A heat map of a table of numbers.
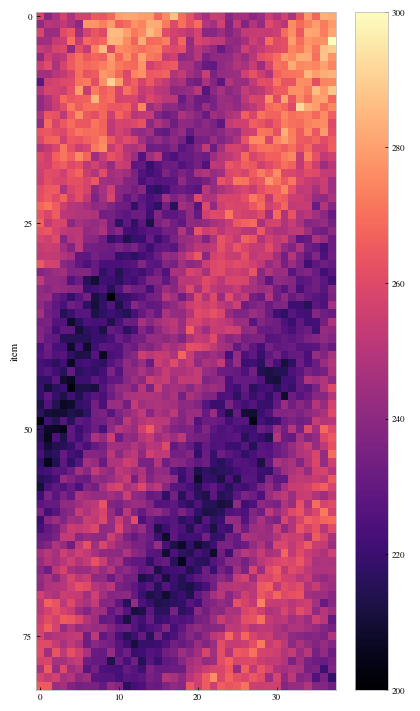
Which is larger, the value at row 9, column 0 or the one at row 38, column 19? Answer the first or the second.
the second
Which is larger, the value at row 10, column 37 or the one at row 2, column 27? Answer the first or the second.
the first
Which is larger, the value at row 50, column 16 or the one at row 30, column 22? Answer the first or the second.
the second
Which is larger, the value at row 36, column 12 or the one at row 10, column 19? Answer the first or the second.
the second
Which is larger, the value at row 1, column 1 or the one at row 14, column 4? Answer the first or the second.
the second
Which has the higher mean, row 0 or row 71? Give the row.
0
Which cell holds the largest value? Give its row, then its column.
3, 37
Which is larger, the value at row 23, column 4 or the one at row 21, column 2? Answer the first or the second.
the second
